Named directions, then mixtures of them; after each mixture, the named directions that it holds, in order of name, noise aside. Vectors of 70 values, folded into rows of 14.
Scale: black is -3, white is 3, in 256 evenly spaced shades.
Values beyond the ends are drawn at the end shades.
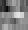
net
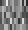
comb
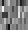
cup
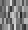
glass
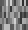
comb, glass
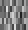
glass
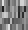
cup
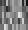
comb, net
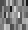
comb, glass, net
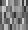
comb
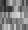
glass, net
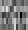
cup, glass, net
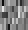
cup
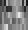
comb, net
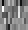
cup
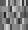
comb, glass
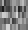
cup, net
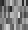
comb, glass, net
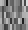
comb
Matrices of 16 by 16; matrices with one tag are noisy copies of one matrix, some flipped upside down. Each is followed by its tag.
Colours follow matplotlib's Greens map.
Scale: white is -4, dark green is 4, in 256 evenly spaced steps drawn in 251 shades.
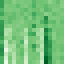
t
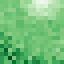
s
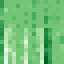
t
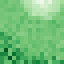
s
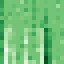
t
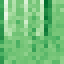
t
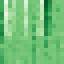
t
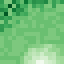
s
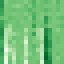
t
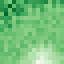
s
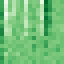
t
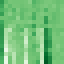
t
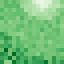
s
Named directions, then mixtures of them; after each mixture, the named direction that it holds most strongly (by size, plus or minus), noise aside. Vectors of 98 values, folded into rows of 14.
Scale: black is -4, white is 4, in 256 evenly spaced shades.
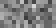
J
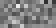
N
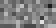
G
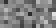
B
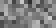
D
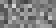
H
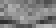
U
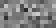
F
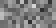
J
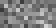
H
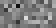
N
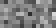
B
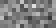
F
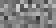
F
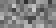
J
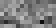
U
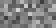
D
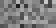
N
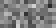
J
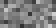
B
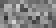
F
